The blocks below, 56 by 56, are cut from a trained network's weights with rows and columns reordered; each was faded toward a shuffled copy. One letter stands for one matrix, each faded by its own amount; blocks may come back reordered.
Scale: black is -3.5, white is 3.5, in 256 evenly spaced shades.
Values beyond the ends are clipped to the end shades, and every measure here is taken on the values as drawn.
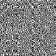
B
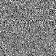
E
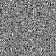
E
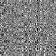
B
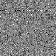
E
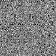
E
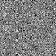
E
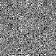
B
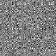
B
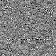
E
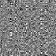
B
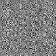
B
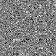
E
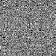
E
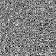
E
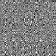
B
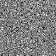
E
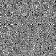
E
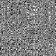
B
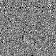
E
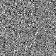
E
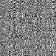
B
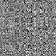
B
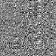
B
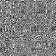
B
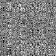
B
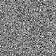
E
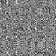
B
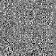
B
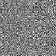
B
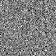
E
